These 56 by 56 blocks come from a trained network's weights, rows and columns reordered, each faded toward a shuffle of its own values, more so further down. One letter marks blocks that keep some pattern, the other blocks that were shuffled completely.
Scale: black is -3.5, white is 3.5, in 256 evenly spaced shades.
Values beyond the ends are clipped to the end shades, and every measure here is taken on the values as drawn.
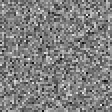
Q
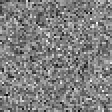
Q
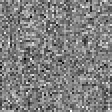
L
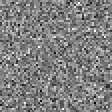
L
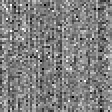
L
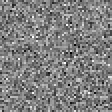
Q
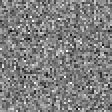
Q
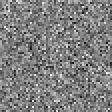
Q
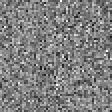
L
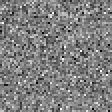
Q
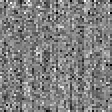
L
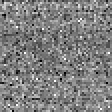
L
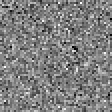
Q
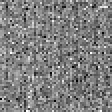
L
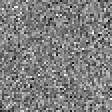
L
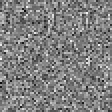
L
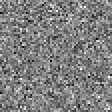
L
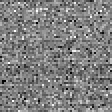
L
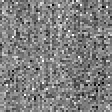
L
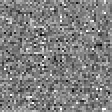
L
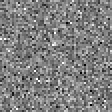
Q
